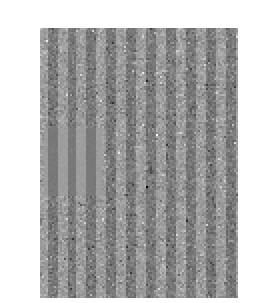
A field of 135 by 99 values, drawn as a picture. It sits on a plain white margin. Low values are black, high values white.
Slope: none. Odd patch: calmer, in the middle left. Calmest part: middle left. Stripes: upright, repeating 10 times.
